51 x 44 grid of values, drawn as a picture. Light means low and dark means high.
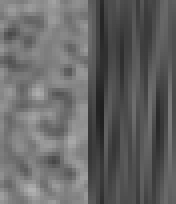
It is made of 1 by 2 panels. Panel 1,1: middling, blotchy. Panel 1,2: high, streaked downward.
